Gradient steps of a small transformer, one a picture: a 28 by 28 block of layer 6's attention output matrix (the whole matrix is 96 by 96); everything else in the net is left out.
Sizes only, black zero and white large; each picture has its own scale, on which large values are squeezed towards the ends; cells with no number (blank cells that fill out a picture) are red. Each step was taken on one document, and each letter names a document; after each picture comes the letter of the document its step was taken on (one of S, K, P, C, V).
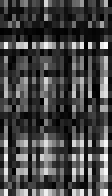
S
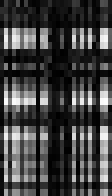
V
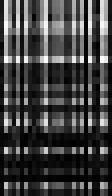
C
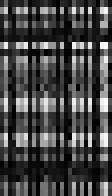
S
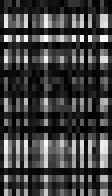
C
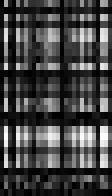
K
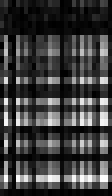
K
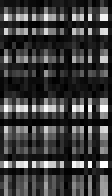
S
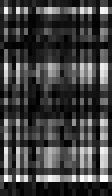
K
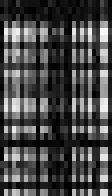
V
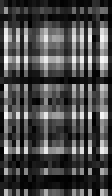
C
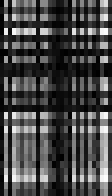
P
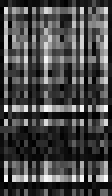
C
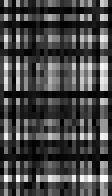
K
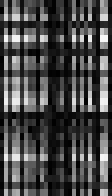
V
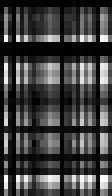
K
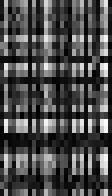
S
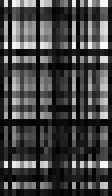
P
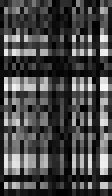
V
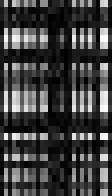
V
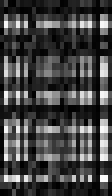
K
